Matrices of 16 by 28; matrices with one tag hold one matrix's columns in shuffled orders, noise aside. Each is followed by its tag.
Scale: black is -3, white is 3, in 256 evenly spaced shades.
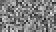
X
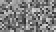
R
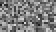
X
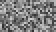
R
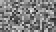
R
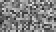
R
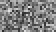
R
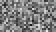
R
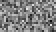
X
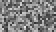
X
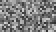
R
